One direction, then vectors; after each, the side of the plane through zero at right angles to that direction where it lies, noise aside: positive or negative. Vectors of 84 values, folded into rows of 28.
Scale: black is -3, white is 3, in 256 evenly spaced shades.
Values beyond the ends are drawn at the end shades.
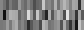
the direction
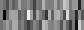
positive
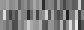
negative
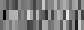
positive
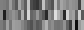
positive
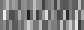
negative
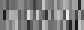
positive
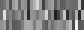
negative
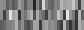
positive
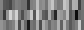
positive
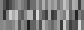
positive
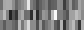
negative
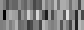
positive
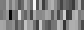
negative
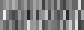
negative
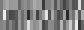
negative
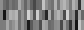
positive
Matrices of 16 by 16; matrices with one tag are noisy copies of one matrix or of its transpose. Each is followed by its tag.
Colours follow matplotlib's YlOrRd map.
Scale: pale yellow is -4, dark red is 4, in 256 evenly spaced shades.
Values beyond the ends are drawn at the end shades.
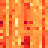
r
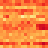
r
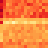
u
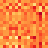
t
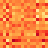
t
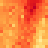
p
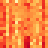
r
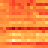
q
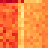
u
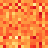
t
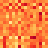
t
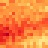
p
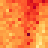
p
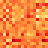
t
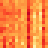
q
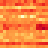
r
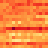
q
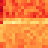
u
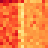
u
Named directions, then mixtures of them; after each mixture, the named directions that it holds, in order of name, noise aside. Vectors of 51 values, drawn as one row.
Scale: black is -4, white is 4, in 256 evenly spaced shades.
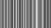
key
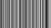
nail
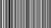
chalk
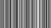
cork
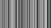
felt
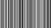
felt, key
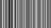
chalk, key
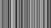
cork, felt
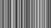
cork, felt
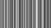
key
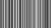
chalk, key, nail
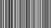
chalk, key, nail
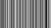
chalk, felt, nail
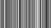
cork, key, nail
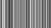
chalk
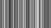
chalk, cork, key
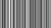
chalk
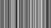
cork, felt, nail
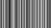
chalk, cork, felt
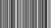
felt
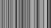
felt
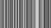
cork, key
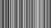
cork, felt, key
